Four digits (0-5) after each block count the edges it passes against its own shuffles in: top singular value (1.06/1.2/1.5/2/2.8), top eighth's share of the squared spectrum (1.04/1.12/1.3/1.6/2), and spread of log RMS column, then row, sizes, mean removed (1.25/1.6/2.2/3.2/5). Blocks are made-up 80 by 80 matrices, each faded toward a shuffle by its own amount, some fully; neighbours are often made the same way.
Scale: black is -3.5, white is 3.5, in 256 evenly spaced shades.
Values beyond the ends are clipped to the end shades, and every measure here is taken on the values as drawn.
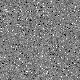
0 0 0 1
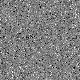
0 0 0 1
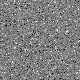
0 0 0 0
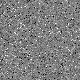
0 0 0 0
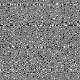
3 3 0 2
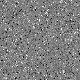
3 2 1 0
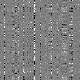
4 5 3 1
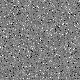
1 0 0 0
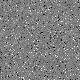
1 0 0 0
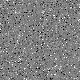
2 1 0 0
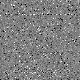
3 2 0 1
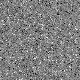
0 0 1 0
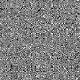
4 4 2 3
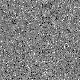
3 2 0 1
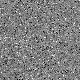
0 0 0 0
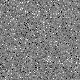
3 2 0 1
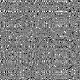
4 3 2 2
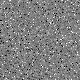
0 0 0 0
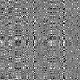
5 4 3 3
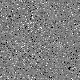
3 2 0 0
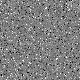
0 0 0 0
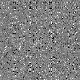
4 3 2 1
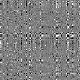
5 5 4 3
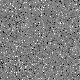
2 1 0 0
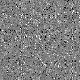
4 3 2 1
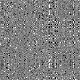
4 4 3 2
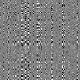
5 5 4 3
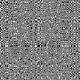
5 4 3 3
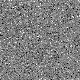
0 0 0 0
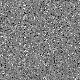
0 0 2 0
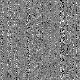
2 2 4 0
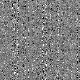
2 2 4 0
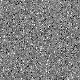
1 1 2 0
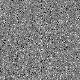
1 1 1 0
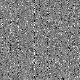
2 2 3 0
